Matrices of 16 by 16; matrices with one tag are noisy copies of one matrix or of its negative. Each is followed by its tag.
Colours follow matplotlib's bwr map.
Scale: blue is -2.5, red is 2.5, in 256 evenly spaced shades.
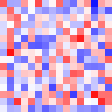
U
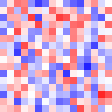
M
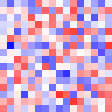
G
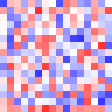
U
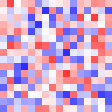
G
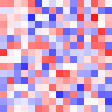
G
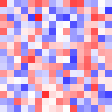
M
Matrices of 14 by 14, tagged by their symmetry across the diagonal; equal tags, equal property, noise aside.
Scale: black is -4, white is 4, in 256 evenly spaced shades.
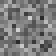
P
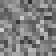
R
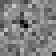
P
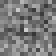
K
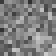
P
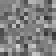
R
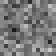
K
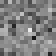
K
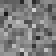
K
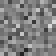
R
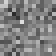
P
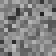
P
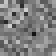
P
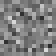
R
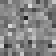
K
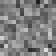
R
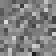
K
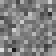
P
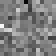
R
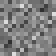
P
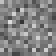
P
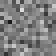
R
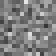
K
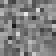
R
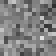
K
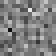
R
